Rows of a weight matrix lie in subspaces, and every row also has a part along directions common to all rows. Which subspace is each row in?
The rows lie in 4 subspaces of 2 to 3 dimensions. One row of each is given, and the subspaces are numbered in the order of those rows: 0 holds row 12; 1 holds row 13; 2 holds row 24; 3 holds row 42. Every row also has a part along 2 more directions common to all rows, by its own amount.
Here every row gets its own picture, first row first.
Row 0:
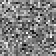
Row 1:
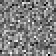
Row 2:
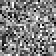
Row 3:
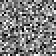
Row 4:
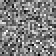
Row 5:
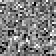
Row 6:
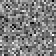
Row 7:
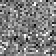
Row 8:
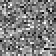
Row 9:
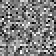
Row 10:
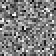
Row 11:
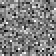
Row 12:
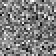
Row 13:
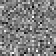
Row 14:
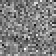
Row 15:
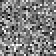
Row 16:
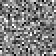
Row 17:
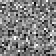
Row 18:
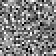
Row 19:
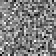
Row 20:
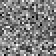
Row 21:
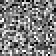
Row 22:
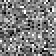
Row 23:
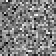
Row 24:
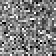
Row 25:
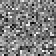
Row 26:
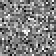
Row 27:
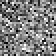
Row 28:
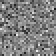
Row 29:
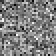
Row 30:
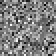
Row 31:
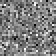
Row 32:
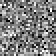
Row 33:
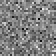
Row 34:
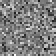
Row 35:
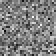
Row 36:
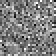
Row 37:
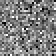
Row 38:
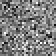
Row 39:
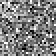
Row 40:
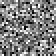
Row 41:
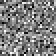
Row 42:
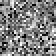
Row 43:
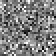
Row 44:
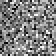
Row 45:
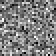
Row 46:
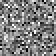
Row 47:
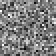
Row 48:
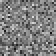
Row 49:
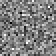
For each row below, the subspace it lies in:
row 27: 2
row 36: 3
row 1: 1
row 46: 0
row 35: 0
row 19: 2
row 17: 3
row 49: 2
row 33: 2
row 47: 3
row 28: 1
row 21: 1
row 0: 2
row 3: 2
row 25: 0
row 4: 2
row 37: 2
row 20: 0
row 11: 1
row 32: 3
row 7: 3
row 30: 1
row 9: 0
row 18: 0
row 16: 0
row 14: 3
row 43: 1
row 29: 1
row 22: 3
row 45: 1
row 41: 1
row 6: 0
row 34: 3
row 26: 1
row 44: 2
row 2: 3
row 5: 3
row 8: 3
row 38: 2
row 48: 0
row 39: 2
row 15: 0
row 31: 3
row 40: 1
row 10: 1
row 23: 2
